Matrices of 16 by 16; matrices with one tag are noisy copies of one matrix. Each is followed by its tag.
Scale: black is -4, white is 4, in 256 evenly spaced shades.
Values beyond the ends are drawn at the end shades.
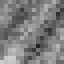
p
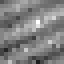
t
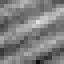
t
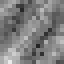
p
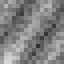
p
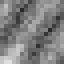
p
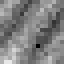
p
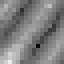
p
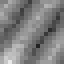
p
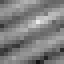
t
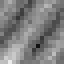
p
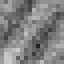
p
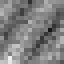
p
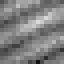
t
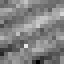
t
